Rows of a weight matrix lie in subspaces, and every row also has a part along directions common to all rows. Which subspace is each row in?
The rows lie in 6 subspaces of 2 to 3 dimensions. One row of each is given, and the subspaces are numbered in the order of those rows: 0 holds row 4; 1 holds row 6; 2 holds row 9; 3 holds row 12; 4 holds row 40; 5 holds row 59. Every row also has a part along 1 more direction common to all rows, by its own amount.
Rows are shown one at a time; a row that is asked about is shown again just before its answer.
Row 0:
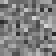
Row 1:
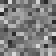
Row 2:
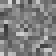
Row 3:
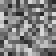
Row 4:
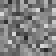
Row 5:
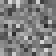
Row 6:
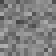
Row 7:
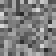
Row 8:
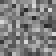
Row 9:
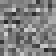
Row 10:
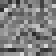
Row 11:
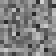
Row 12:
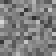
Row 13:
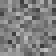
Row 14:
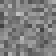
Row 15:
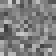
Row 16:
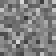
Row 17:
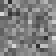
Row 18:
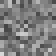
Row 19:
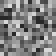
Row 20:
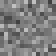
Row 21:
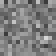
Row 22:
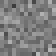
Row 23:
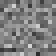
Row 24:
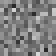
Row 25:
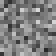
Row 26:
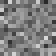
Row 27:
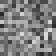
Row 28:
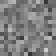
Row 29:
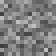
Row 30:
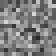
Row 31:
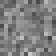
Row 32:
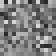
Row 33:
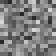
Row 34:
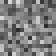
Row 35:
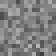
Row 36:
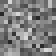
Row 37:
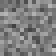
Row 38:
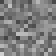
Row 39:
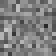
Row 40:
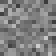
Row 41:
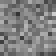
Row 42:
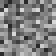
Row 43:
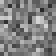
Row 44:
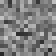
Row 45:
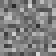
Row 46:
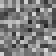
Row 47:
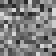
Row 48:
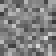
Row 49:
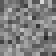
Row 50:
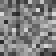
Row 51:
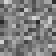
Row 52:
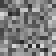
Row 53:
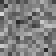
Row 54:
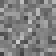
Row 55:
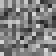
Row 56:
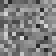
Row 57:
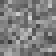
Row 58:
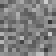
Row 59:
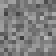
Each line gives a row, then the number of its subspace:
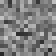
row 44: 1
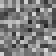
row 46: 0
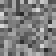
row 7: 5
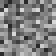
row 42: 3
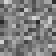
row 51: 3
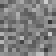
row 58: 5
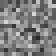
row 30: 2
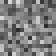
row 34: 4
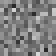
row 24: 2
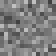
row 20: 2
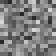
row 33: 3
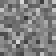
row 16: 0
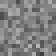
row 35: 4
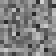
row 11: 2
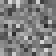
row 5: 4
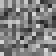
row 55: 0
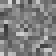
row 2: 1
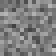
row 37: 2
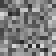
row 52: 4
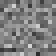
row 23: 2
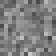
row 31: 5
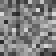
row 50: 5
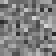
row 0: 3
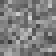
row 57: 0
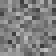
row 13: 0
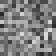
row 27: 5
